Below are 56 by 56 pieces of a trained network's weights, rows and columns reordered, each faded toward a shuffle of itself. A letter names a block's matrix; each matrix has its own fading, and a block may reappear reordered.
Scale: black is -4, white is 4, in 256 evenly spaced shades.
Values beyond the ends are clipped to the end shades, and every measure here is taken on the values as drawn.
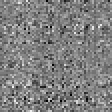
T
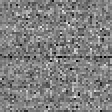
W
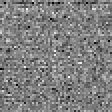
W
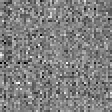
T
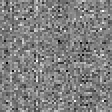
T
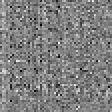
T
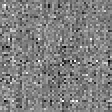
T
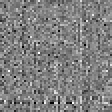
T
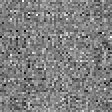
T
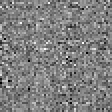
T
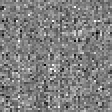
T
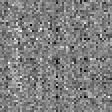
T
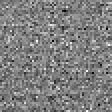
W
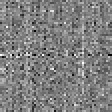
T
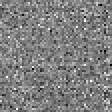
W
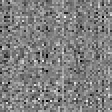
T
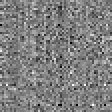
T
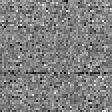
W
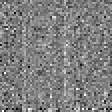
T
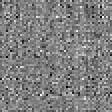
T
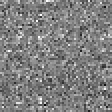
W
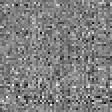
T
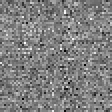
W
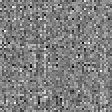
T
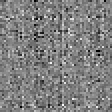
T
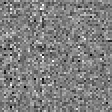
W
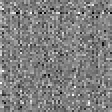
T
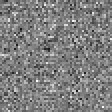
W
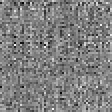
T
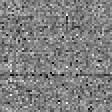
W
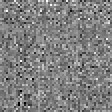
T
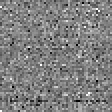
W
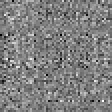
T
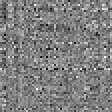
T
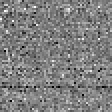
W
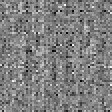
T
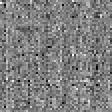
T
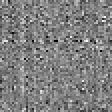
T
